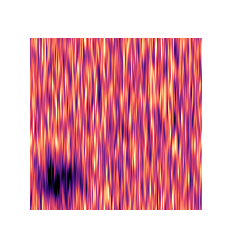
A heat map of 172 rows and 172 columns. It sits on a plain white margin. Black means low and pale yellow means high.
Grain: streaks running down. Average level on the scale: 60%. Mirror symmetry: none. Ninth with the lowest average: bottom left. Dips: one, in the bottom left.
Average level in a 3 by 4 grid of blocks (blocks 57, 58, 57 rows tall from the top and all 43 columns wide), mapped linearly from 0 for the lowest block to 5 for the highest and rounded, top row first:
5 5 5 5
5 5 4 4
0 4 4 4
